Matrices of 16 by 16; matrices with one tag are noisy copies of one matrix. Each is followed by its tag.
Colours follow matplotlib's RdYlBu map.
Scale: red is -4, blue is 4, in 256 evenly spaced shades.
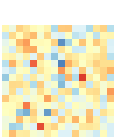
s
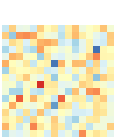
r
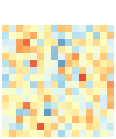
s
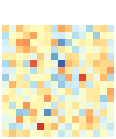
s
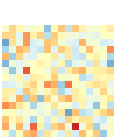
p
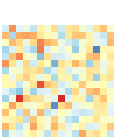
r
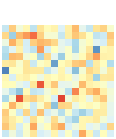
r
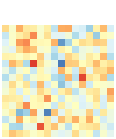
s
